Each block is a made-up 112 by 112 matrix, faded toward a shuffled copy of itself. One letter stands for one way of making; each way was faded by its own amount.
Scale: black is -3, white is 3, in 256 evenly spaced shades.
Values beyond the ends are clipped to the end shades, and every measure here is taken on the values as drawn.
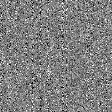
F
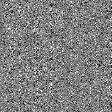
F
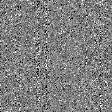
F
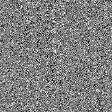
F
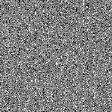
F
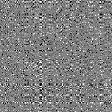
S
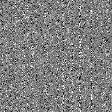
F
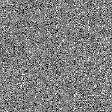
F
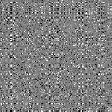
S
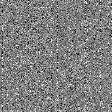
F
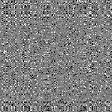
S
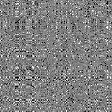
S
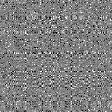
S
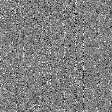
F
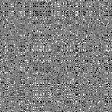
S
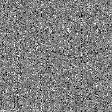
F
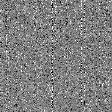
F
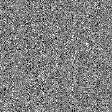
F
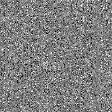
F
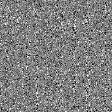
F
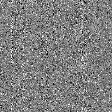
F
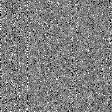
F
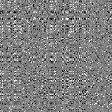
S
